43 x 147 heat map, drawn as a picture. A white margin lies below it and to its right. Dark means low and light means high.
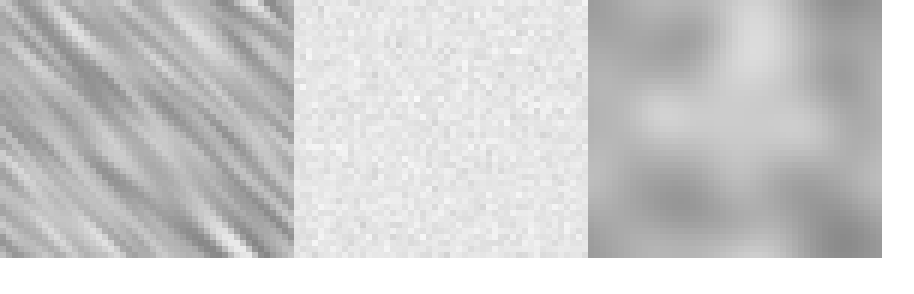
It is made of 1 by 3 panels. Panel 1,1: high, slanting down to the right. Panel 1,2: very high, fine-grained, faint in contrast. Panel 1,3: high, smooth.
